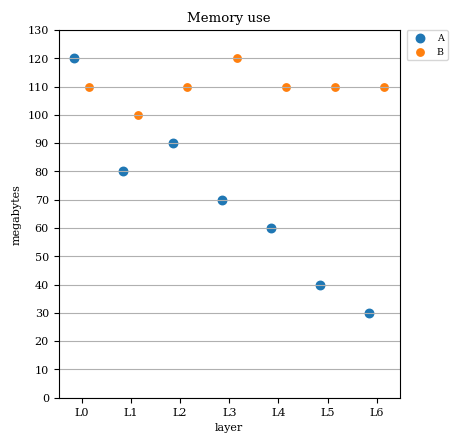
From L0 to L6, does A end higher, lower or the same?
lower
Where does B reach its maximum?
L3
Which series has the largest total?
B
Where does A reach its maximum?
L0
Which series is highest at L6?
B
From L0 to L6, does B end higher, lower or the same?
the same
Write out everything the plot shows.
Title: Memory use
x-axis: layer, ticks L0 L1 L2 L3 L4 L5 L6
y-axis: megabytes, ticks 0 10 20 30 40 50 60 70 80 90 100 110 120 130
Legend: A, B
Values:
A: 120 80 90 70 60 40 30
B: 110 100 110 120 110 110 110
